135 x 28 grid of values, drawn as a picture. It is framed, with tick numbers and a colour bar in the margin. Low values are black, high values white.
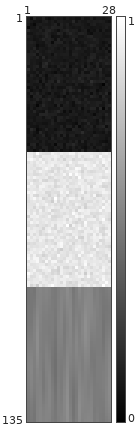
It is made of 3 by 1 panels. Panel 1,1: very low, fine-grained, faint in contrast. Panel 2,1: very high, fine-grained, faint in contrast. Panel 3,1: middling, streaked downward, faint in contrast.
